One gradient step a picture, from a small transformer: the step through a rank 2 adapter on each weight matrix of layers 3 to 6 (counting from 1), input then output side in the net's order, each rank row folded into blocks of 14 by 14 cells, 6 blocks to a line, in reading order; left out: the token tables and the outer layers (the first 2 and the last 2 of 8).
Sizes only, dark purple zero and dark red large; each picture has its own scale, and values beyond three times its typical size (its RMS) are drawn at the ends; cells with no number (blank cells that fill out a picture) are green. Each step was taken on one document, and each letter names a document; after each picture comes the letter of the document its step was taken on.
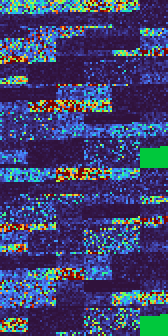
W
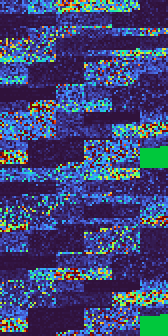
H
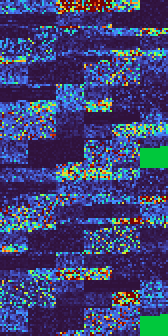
H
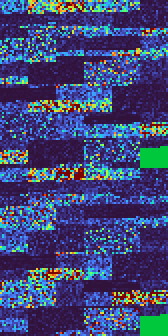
W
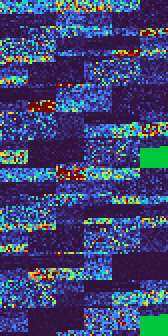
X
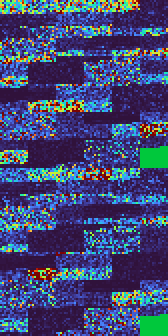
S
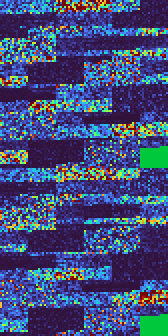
S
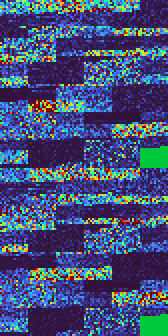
S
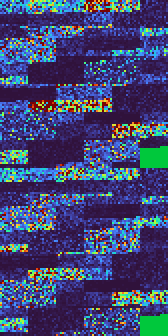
W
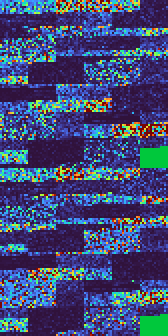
S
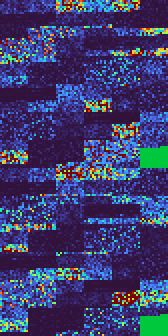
H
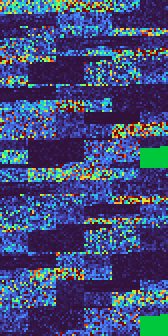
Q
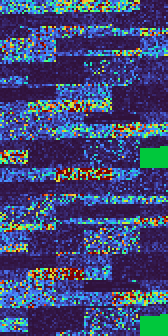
W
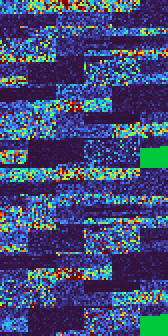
X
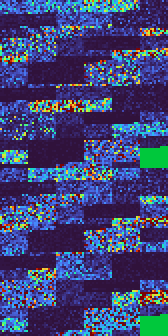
Q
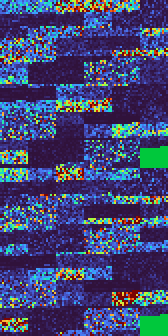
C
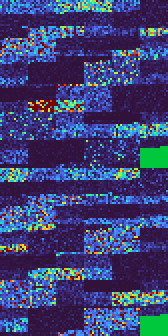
W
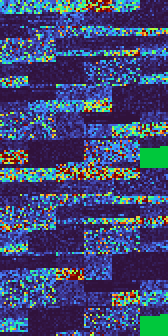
X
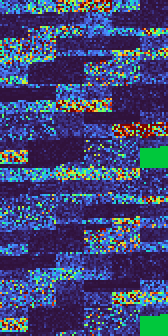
S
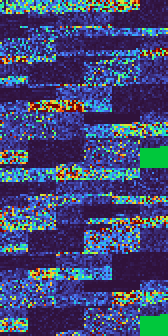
X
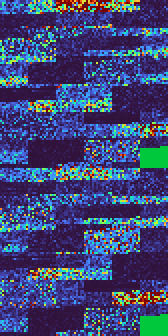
X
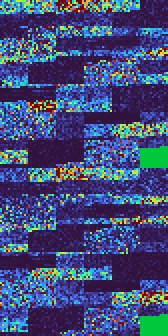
S
